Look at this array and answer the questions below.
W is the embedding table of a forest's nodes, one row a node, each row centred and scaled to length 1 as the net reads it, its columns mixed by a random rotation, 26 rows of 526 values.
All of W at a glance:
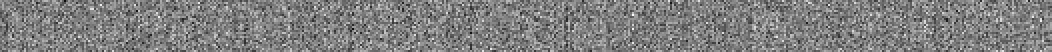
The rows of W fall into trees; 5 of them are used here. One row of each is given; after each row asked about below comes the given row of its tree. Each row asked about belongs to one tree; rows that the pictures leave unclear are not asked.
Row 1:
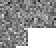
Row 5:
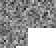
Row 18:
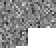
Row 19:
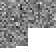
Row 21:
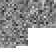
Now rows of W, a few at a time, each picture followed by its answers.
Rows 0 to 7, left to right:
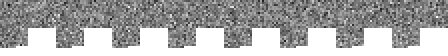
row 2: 18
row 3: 1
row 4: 1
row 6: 21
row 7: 21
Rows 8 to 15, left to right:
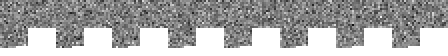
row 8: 18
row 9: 5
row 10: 5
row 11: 19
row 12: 21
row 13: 18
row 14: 21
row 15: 19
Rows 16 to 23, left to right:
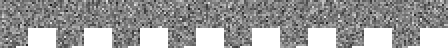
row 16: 1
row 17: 18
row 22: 1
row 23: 18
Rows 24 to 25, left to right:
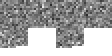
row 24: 21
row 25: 5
